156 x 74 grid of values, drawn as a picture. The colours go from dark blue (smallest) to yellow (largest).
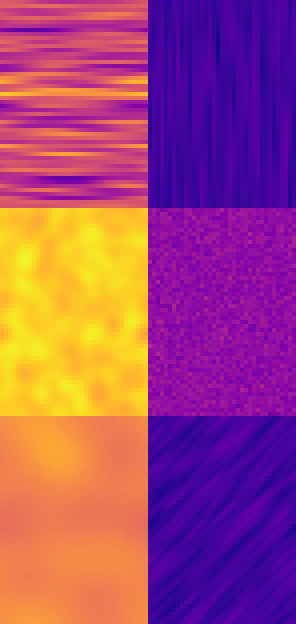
It is made of 3 by 2 panels. Panel 1,1: middling, streaked across, strong in contrast. Panel 1,2: very low, streaked downward, faint in contrast. Panel 2,1: very high, blotchy, faint in contrast. Panel 2,2: low, fine-grained, faint in contrast. Panel 3,1: high, smooth, faint in contrast. Panel 3,2: very low, slanting up to the right, faint in contrast.
